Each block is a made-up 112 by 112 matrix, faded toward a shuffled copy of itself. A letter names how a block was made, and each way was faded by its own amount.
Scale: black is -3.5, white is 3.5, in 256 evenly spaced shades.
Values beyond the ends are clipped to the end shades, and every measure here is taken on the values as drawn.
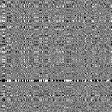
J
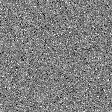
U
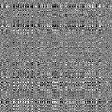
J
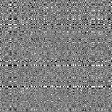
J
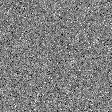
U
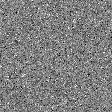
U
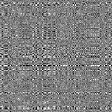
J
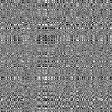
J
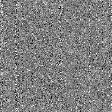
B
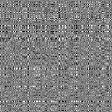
J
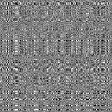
J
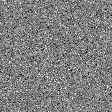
U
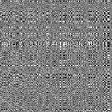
J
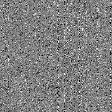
B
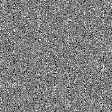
B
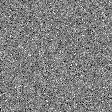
U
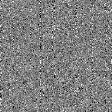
B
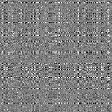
J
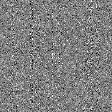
B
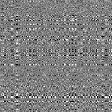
J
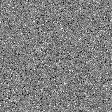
U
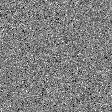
U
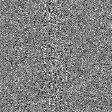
B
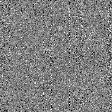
B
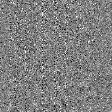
B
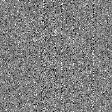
B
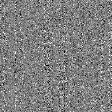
B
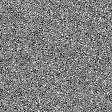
U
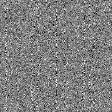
B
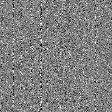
B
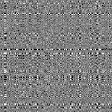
J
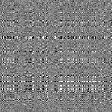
J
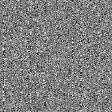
B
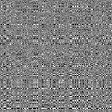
J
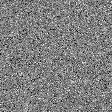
U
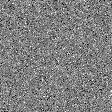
U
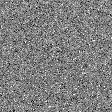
U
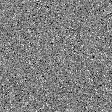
U
